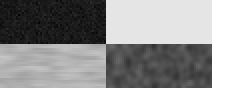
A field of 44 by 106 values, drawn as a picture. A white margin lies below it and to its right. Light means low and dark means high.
It is made of 2 by 2 panels. Panel 1,1: very high, fine-grained, faint in contrast. Panel 1,2: very low, flat. Panel 2,1: low, streaked across, faint in contrast. Panel 2,2: high, blotchy, faint in contrast.
